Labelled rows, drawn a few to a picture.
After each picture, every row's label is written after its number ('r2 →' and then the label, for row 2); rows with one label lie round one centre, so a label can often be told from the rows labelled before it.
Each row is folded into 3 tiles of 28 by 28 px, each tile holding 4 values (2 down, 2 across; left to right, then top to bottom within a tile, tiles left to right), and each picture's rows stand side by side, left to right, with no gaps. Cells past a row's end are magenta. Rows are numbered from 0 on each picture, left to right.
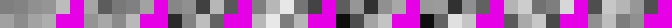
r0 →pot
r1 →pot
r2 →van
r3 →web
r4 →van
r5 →van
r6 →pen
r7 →web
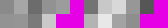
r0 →pot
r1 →web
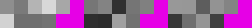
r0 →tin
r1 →van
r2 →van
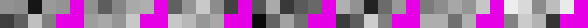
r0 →van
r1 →pot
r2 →web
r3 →van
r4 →van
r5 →pot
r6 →pen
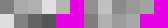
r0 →tin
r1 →pot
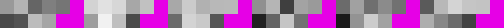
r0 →van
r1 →pen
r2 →pen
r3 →van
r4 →van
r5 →tin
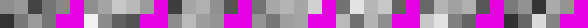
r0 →van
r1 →tin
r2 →web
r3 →pot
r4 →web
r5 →web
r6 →van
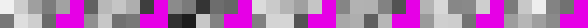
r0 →pen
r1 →web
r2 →van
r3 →pen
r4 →web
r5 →pen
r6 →web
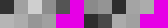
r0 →web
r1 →van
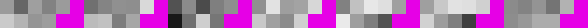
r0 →pot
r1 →pot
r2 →van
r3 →pot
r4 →tin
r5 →tin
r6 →pot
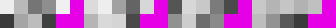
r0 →pen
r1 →pen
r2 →web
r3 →tin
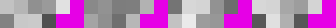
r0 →pen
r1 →pot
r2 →web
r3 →pen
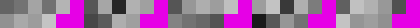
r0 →pot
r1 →van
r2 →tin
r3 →van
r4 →web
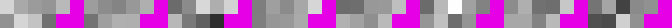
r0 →pen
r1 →pot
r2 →tin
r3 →pot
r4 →pot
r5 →web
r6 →pot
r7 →van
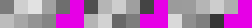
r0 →web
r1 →web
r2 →tin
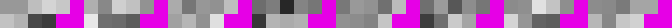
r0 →tin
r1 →tin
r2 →pot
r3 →van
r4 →pot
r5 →van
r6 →tin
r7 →pot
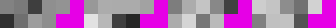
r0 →van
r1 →tin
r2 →web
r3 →pen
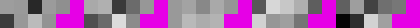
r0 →van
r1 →van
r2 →pot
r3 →web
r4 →van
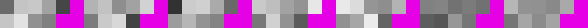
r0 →web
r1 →pen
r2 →web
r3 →pen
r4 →pen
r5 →van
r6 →pot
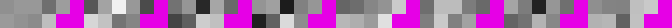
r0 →pot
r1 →web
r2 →van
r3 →van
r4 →pot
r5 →web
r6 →van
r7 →pot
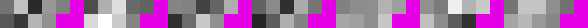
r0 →van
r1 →web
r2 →van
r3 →van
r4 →pot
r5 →tin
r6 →web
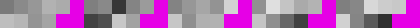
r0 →pot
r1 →van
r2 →pot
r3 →tin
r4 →tin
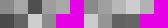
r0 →van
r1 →tin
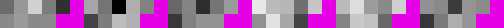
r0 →web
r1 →van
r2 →van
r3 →pen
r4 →pen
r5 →van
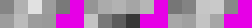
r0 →web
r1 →tin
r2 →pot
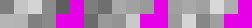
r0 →web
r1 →pot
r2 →pot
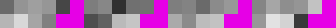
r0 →web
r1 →van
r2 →pot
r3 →pen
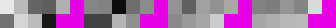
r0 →pen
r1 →van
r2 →pot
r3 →pot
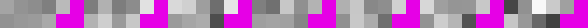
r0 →pot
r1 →pot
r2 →pen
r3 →pot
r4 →pen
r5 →pen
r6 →tin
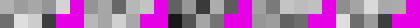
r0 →pen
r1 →pot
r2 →van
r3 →tin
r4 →tin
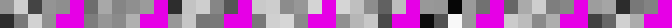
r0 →van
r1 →pot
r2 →web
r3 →pen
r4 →pen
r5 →van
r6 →web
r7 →van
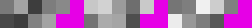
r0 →van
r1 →pen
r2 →tin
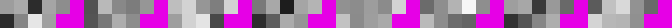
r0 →van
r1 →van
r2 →pen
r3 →van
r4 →pot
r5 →tin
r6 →van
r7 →web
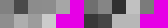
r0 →pot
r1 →van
